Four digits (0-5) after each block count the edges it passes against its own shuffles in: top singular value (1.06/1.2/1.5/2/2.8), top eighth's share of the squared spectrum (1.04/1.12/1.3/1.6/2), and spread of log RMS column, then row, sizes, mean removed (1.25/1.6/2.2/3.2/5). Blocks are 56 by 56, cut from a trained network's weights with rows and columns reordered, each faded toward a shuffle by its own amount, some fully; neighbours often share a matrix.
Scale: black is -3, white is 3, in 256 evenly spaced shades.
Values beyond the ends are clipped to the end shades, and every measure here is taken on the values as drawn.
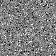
0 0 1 0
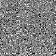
3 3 1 2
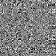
3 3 2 2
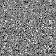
3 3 1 1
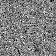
0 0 0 0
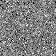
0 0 0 0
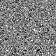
2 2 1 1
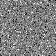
0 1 0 0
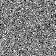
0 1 0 0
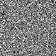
3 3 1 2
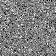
0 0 0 0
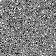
1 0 0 0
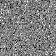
2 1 0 0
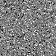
1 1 0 0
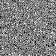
2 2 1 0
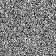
0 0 0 0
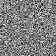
3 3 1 0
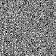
2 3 1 0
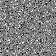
2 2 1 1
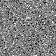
1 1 0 0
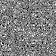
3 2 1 1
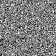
2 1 0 0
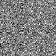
3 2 0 1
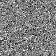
2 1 0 0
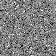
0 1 0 0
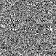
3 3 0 1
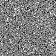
0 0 0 0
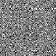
3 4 2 2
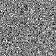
2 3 1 1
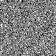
1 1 0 0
